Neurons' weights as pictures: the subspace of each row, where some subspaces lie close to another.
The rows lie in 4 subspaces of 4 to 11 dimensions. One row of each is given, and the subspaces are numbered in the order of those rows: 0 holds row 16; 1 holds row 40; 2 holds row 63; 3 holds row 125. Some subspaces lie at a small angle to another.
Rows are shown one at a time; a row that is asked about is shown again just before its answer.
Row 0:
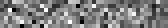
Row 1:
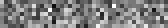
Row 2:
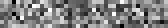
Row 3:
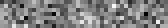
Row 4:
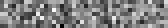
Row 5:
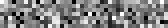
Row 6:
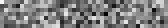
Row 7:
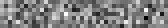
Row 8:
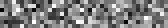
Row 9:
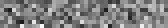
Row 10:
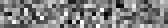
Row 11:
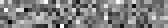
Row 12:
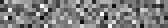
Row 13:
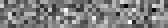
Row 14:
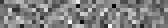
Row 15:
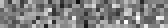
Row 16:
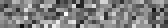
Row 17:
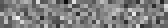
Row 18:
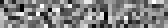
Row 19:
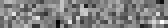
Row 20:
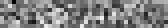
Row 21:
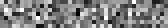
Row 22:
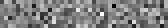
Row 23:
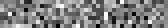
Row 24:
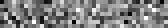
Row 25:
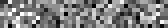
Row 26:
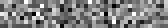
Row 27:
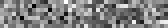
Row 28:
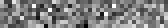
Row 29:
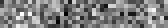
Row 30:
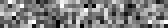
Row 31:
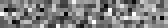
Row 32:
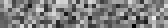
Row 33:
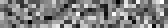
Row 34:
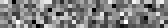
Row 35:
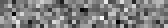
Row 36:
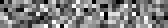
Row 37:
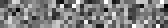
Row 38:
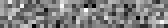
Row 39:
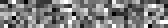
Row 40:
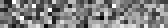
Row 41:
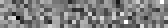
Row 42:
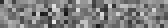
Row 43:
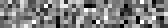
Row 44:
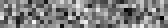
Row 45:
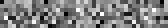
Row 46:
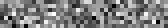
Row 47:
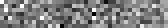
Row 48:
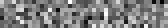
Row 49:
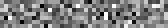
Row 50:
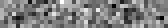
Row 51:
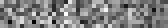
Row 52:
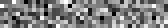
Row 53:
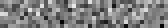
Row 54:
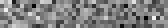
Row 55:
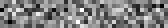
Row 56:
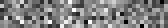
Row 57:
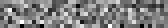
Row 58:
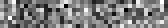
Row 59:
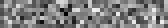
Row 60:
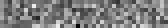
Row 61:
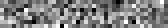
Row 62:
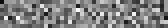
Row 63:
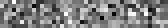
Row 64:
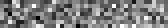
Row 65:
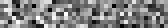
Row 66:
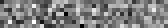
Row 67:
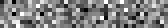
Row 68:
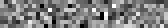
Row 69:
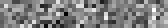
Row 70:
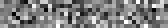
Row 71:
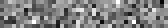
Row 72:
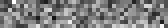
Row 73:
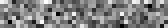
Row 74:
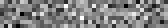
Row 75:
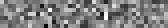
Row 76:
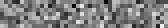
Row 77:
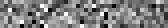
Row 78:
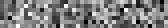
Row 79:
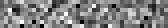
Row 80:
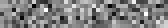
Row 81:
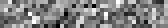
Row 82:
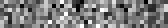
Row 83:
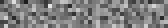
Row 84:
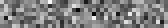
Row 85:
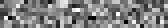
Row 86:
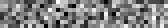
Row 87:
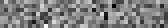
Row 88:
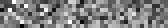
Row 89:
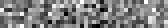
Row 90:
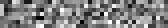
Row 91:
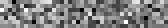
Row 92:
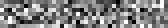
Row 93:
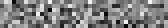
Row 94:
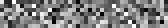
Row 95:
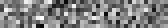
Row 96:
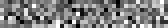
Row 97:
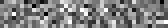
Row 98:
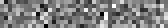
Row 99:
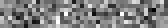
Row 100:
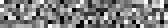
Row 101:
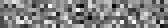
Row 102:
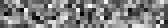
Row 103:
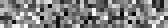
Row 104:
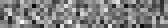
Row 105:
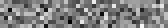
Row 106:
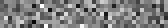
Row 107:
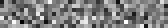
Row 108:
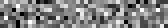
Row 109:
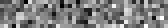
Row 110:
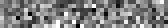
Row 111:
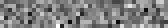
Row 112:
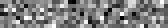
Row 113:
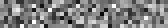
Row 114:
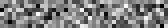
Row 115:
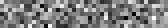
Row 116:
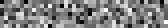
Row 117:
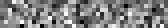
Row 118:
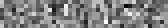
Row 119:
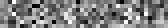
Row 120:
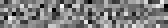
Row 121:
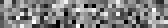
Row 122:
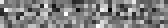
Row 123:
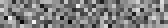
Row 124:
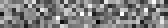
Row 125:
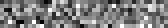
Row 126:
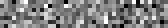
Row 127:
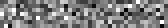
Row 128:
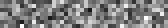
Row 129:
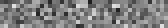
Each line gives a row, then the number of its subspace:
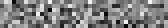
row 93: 0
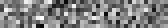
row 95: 0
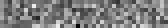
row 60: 1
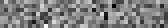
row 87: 3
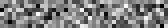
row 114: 3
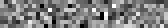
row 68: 1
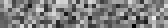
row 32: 0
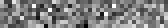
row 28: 1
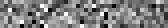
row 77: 3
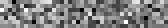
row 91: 3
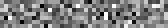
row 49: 0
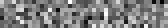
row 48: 0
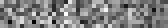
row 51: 1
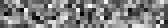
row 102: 0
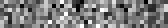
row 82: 0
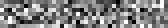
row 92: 3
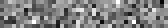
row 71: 3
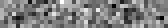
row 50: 2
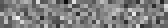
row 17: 2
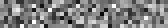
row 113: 3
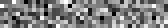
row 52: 2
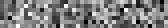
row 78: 2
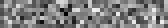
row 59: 0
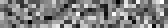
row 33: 3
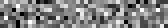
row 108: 2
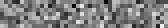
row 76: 0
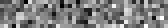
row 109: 2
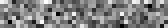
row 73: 3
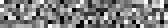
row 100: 0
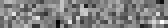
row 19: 2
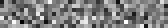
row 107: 0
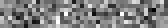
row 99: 2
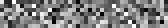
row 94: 3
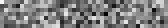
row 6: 0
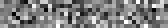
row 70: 2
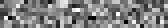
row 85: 0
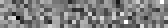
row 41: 1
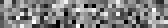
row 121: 1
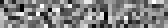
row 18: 0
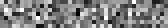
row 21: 0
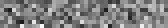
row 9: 3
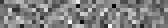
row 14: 3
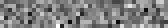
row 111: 2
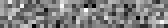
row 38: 2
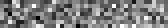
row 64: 1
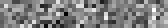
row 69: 0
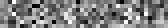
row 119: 2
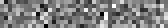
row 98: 3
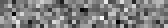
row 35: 2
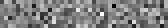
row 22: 3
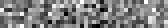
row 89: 0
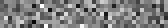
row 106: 1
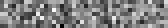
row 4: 0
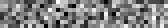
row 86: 0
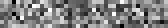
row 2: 2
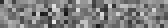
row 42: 1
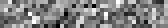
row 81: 3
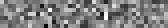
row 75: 1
